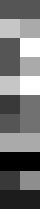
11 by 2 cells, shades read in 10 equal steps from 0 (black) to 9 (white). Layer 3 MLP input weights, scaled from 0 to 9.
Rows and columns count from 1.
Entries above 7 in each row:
0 0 1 0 1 0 0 0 0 0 0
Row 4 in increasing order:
3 6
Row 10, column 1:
2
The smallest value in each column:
0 0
